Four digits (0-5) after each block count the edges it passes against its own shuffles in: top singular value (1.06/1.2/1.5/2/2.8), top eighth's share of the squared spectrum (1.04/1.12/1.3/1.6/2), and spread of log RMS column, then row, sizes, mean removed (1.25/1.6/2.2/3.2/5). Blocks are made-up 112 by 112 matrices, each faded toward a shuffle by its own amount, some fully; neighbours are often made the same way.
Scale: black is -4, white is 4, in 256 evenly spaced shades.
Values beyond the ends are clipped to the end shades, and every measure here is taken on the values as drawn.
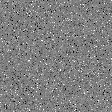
0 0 0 0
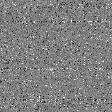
3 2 0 2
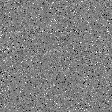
3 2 0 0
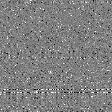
4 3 1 2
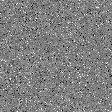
2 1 0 0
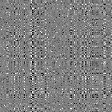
5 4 4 3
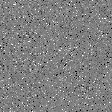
3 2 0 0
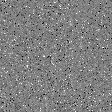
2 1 0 0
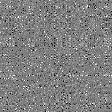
4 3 2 2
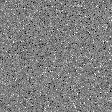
0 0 0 0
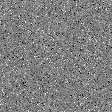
0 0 0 0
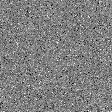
0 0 0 1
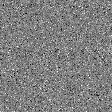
0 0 0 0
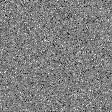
0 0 0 0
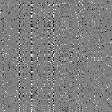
5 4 3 2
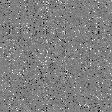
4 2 1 0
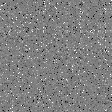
3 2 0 0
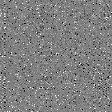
4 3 1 1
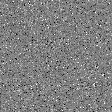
2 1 0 0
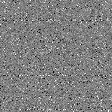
3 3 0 2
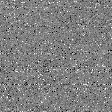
3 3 0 2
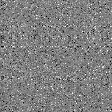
3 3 0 2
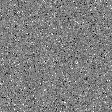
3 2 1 0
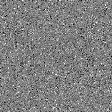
3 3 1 1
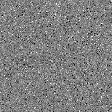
3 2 1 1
